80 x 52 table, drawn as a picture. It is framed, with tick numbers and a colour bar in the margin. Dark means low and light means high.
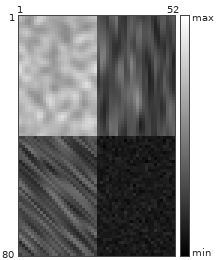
It is made of 2 by 2 panels. Panel 1,1: high, blotchy. Panel 1,2: low, streaked downward. Panel 2,1: low, slanting down to the right. Panel 2,2: very low, fine-grained, faint in contrast.
